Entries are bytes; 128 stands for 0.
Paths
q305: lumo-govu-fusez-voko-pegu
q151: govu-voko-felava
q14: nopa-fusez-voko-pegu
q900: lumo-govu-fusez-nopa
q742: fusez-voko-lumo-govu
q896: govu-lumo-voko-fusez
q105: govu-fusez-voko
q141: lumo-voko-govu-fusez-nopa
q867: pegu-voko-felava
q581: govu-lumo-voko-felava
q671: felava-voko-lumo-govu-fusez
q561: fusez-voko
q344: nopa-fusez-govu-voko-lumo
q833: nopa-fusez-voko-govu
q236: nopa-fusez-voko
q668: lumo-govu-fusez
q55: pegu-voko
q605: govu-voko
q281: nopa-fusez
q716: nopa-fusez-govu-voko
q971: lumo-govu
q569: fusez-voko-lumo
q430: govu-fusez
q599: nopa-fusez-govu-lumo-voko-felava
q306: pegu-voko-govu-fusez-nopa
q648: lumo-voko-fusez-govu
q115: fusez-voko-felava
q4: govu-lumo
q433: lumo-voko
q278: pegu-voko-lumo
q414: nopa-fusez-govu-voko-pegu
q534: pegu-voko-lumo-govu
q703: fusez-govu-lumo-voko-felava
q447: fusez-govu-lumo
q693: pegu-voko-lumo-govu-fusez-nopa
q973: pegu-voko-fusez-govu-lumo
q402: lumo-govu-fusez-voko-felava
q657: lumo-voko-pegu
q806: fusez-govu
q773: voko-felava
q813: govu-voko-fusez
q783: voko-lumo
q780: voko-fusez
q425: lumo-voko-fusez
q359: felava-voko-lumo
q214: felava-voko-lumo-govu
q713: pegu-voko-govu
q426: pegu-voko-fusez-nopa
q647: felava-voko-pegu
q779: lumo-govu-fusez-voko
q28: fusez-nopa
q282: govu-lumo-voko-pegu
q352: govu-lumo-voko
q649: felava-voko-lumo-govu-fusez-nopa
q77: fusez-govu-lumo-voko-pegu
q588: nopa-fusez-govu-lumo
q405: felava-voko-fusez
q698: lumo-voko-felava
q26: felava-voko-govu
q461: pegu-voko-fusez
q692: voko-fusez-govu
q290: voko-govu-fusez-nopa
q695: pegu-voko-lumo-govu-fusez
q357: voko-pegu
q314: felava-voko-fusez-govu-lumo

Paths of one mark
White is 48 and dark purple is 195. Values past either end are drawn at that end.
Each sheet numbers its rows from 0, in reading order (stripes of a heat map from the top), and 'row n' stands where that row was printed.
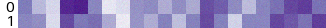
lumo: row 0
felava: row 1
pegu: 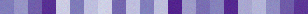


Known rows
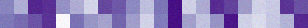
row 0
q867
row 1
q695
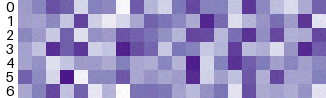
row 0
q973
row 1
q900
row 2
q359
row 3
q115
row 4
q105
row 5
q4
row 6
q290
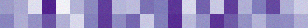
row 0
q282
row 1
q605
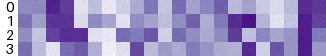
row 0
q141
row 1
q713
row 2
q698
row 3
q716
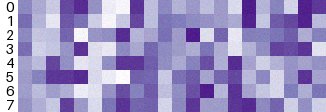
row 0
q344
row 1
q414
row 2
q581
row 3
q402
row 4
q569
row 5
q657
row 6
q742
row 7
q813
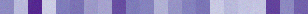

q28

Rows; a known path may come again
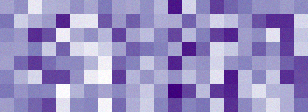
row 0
q105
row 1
q402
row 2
q461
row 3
q900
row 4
q647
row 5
q344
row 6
q534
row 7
q973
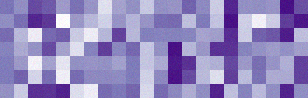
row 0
q26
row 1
q306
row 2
q414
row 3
q605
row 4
q214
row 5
q671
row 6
q698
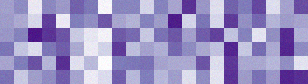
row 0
q314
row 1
q352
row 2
q657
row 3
q716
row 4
q290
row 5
q599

